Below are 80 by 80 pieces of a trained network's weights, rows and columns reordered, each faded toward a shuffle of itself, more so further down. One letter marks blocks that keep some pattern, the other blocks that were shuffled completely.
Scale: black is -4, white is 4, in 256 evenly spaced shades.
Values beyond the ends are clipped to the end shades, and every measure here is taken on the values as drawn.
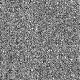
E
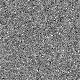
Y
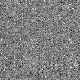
E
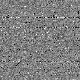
E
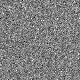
Y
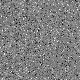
Y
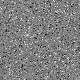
Y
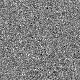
Y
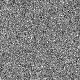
Y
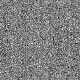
E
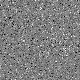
Y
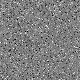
Y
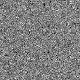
E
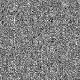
E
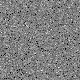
Y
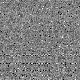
E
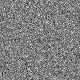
Y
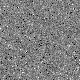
Y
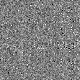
E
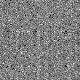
E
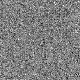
E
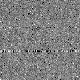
E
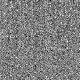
E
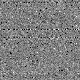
E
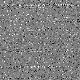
E
